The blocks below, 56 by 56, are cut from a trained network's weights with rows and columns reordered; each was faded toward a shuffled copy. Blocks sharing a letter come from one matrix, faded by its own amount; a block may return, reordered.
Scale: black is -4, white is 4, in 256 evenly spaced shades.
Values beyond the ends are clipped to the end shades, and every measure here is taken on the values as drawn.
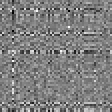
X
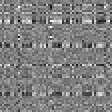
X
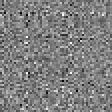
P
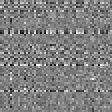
X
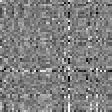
X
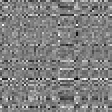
X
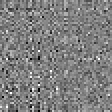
P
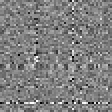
X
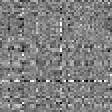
X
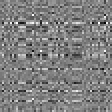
X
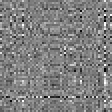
X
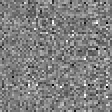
P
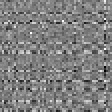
X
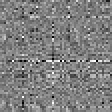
X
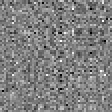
P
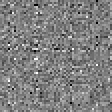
P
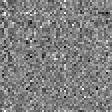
P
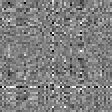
X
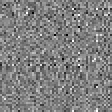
P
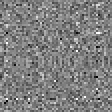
P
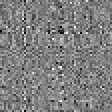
P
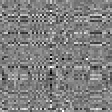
X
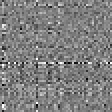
X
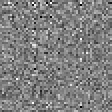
P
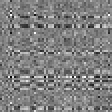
X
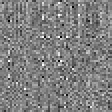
P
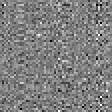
P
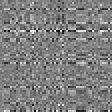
X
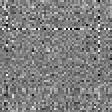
X
